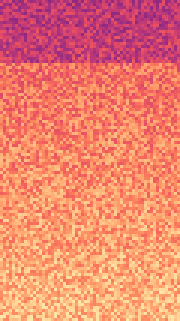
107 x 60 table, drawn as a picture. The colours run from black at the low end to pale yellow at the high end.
On average the colour sits 70% of the way up the scale. The bottom part is higher, past a seam about 20% of the way down. No regular stripes run through it. There is an overall slope up to the bottom.
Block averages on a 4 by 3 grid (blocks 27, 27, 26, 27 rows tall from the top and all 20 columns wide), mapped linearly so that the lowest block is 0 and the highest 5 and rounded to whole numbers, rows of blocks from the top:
0 0 0
3 3 3
4 4 4
5 5 5
